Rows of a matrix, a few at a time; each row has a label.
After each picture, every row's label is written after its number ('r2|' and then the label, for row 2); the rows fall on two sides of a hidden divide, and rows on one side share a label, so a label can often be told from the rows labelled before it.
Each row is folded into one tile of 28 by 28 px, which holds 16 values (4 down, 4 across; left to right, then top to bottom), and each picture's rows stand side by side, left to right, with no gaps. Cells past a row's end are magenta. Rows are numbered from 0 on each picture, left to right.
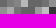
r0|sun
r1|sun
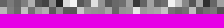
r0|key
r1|sun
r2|key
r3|key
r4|key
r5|key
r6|key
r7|sun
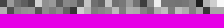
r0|key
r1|key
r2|key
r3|sun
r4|key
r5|key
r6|sun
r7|key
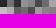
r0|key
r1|sun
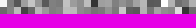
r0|sun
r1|sun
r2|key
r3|sun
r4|sun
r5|sun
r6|sun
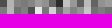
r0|key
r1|key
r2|key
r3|sun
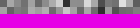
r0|key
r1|sun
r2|sun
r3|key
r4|key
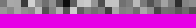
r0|key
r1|sun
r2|sun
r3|sun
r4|sun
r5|sun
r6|sun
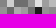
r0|key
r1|key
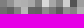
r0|key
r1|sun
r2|key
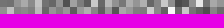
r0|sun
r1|key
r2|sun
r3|key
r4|sun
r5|sun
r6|sun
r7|sun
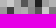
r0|key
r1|sun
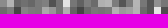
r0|key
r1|key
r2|key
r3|sun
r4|sun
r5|sun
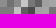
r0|sun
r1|sun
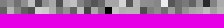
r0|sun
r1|sun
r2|key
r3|sun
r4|key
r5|sun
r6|key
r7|sun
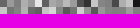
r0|key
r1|key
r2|key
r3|key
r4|key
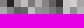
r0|sun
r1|key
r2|key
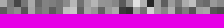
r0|sun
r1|sun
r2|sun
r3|key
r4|sun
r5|sun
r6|sun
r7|sun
